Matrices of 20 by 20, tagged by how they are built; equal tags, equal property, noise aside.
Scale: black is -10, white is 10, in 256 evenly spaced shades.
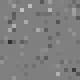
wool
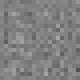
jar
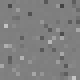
wool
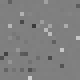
wool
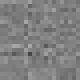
jar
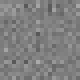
jar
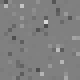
wool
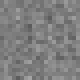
jar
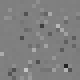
wool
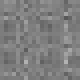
jar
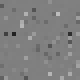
wool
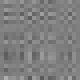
jar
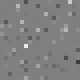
wool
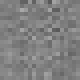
jar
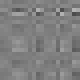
jar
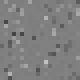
wool
